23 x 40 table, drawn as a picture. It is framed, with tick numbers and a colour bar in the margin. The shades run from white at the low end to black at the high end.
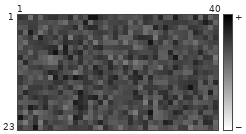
There are no regular stripes. The grain is fine, like static. On average the colour sits 70% of the way up the scale. The halves do not mirror each other. No seam splits the table. The histogram is bell-shaped. No overall slope runs across the table.
